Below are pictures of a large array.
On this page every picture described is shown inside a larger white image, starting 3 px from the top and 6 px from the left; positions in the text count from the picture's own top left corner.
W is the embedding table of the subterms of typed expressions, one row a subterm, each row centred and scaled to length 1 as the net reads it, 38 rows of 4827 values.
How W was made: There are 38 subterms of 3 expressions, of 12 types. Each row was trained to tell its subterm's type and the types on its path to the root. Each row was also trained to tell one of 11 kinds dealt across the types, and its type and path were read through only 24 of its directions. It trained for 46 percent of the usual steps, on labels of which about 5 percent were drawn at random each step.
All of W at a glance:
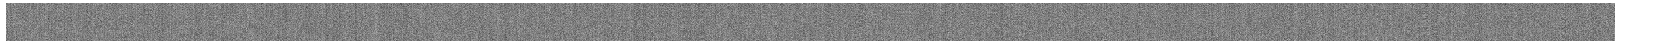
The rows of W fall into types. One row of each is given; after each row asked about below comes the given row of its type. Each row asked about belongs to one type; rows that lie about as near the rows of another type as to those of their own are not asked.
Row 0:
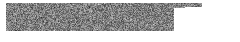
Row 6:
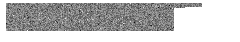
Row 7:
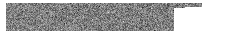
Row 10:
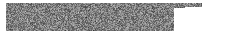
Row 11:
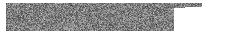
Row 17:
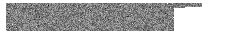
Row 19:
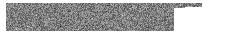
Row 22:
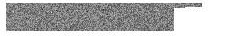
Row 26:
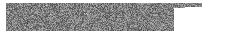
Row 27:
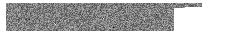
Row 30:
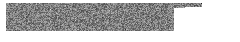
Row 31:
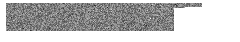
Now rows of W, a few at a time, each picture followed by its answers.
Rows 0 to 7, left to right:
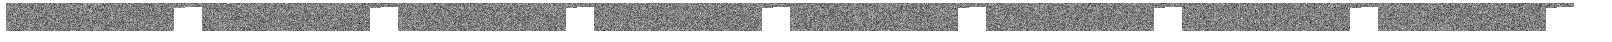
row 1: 17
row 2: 10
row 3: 22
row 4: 19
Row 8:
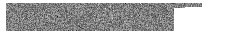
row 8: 27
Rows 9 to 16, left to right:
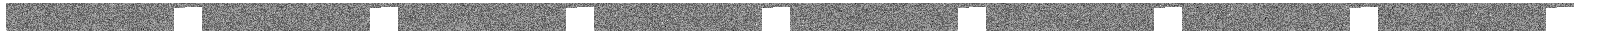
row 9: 6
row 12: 6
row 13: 0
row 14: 11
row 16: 26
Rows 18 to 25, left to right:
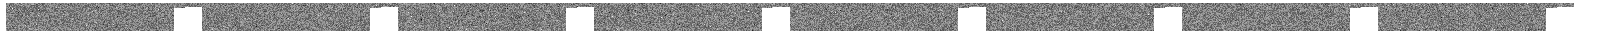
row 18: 11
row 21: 11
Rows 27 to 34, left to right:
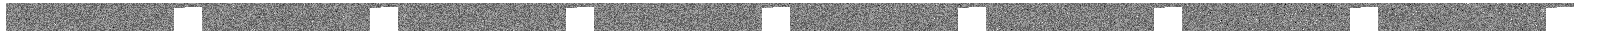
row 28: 7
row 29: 27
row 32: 31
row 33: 26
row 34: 19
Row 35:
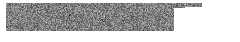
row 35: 10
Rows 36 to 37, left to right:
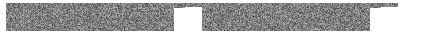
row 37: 19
